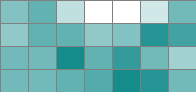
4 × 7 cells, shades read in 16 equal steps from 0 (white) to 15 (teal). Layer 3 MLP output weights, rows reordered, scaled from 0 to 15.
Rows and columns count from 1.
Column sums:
33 38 39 28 36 40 36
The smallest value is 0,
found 2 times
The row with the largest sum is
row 4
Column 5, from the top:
0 8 13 15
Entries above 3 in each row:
4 7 7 7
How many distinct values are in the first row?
6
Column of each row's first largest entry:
2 6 3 5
